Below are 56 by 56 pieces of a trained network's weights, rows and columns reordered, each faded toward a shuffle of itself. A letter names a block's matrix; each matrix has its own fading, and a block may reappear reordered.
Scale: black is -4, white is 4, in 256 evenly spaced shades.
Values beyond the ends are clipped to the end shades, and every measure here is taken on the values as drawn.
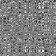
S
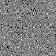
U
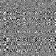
S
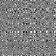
S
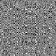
S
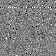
U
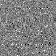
U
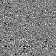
U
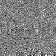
U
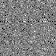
U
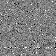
U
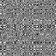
S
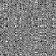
S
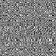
S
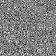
U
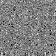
U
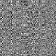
S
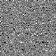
U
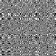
S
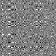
S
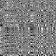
S
